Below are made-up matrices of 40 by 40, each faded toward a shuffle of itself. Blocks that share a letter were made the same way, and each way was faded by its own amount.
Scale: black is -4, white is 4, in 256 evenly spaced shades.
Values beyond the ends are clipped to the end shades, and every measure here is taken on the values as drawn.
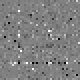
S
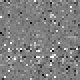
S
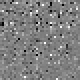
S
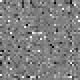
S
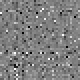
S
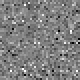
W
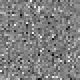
W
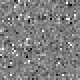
W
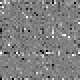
S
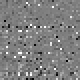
S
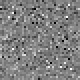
W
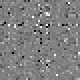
S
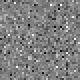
W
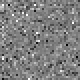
W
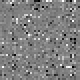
S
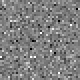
W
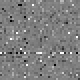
S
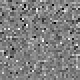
W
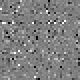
S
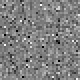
W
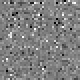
S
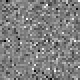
W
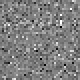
W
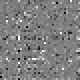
S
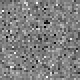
W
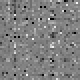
S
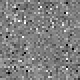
W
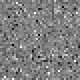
W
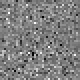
W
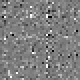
S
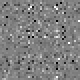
S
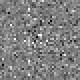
W
